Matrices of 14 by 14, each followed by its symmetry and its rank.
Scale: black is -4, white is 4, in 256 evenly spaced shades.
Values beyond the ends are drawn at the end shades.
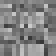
neither, rank three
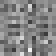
neither, rank three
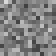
neither, full rank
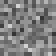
neither, full rank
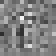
neither, rank three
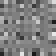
antisymmetric, rank two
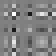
symmetric, rank one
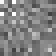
symmetric, rank three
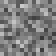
neither, full rank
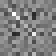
symmetric, rank three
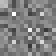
symmetric, rank three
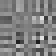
antisymmetric, rank two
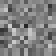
neither, rank three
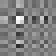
symmetric, rank one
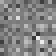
symmetric, rank three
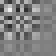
symmetric, rank one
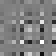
symmetric, rank one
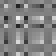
symmetric, rank one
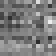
neither, rank three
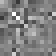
symmetric, rank three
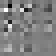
antisymmetric, rank two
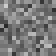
neither, full rank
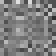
neither, rank three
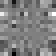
antisymmetric, rank two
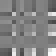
symmetric, rank one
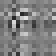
antisymmetric, rank two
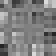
antisymmetric, rank two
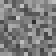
neither, full rank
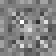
symmetric, rank three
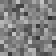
neither, full rank
